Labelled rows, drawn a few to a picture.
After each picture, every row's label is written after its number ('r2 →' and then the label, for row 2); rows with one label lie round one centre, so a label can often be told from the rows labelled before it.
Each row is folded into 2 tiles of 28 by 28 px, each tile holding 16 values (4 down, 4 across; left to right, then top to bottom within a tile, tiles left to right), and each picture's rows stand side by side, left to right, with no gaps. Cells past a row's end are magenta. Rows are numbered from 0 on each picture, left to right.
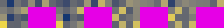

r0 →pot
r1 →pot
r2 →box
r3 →box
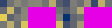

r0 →box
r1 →pot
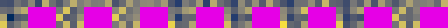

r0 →pot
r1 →box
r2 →box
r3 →pot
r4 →pot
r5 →pot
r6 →pot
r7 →box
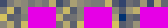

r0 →box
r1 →box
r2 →pot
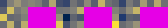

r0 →box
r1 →pot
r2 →pot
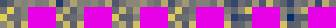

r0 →box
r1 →box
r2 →box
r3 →box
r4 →pot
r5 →pot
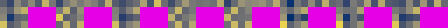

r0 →pot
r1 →box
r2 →pot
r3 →box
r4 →box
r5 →pot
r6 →pot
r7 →pot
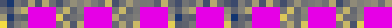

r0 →pot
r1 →box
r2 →box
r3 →pot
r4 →pot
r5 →box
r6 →box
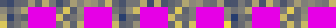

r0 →pot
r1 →box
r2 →pot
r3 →box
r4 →pot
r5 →box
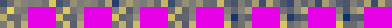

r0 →box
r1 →box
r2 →box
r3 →box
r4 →pot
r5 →pot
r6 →pot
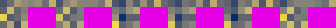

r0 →box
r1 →box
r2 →pot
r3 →pot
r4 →pot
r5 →box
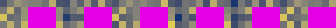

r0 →box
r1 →pot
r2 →box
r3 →pot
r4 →pot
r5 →box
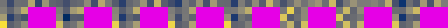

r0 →pot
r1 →pot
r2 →pot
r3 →pot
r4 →pot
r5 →box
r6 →box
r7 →pot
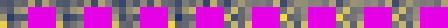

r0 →pot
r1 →pot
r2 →pot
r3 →pot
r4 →box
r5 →box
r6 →box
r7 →box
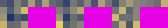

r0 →pot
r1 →pot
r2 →box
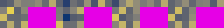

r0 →box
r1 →pot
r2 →box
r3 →box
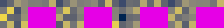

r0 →box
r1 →box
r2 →pot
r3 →box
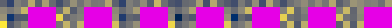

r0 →pot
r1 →box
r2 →pot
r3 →pot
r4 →pot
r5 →box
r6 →box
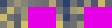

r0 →box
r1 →pot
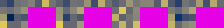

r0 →pot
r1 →pot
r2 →box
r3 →pot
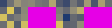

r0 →box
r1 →pot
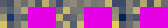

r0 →pot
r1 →box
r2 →pot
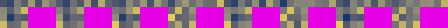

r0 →pot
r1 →pot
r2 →pot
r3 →box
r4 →pot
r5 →box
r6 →pot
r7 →box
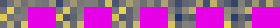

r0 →box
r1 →box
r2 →box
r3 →pot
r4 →pot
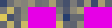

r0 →box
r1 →pot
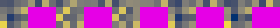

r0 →pot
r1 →box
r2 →box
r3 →pot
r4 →pot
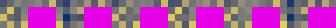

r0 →box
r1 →pot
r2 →box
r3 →box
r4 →box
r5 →pot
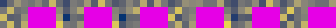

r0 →box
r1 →pot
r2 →pot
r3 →box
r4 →pot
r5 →box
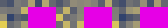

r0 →pot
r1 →box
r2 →pot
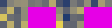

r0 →box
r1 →pot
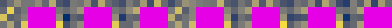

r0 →box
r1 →pot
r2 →pot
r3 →box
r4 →pot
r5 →pot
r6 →pot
